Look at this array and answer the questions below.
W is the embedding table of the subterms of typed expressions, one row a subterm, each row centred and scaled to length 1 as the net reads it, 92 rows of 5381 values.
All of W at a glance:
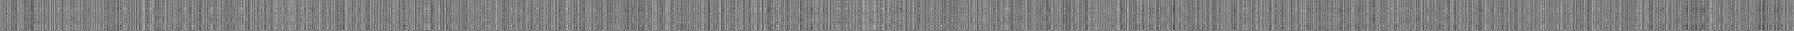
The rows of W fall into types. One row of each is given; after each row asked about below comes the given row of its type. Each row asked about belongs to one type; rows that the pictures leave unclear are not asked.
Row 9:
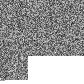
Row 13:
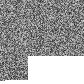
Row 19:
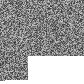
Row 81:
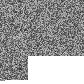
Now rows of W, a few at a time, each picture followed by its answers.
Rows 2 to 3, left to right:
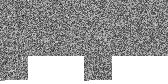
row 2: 9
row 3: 19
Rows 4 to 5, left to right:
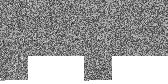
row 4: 9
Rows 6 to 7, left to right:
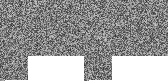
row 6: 9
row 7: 19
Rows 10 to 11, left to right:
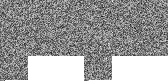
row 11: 19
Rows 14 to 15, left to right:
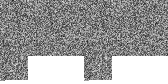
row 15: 9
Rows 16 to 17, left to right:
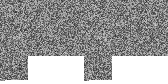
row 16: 81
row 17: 19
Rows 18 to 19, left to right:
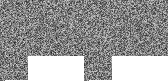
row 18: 19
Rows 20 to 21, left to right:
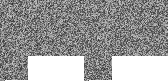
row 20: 81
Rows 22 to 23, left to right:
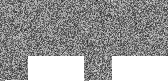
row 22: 81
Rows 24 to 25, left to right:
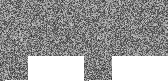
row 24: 19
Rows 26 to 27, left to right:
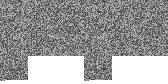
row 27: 81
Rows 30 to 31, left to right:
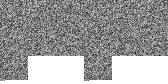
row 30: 9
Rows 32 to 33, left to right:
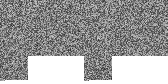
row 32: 9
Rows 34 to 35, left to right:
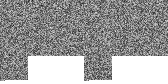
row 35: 13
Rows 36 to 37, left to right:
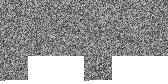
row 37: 81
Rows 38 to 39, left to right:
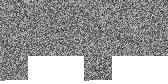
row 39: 81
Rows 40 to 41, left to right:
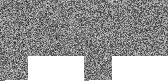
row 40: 19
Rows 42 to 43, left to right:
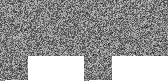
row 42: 81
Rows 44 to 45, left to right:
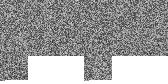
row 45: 9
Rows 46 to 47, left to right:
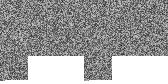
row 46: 19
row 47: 9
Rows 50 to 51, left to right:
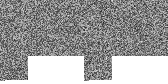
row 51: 19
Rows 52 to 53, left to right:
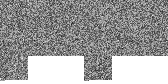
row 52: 9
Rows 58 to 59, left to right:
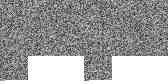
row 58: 9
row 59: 19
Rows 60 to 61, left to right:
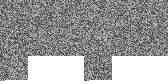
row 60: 9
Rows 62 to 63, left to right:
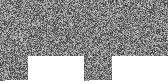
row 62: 19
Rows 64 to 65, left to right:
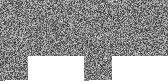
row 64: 19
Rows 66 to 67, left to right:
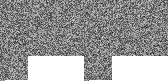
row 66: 9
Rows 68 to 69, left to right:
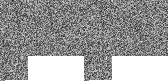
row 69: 19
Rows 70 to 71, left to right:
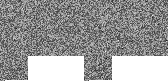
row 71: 81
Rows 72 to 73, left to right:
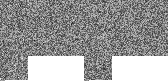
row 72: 9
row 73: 81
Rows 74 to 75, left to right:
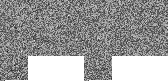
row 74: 81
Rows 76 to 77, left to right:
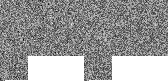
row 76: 19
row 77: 19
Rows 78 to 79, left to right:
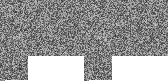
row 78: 81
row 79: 19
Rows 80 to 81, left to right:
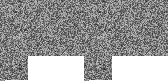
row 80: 81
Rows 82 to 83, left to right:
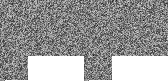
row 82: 81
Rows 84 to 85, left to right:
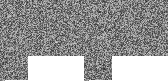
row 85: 81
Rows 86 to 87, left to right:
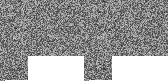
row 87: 81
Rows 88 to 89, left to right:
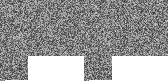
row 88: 81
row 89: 13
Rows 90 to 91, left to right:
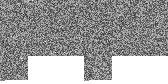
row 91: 9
